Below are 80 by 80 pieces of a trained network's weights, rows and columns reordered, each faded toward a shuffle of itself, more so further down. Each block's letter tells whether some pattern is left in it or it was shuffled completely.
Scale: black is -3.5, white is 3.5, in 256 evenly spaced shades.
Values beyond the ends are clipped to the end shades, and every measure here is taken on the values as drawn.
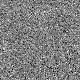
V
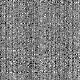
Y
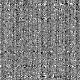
Y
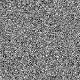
Y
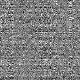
Y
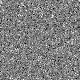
V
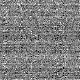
Y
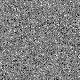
V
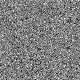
V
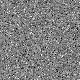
V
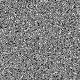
V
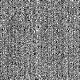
Y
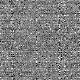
Y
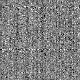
Y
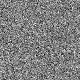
V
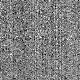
Y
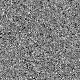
V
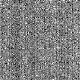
Y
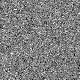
V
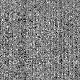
Y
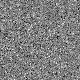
V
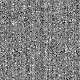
Y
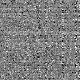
Y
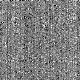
Y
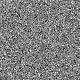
V
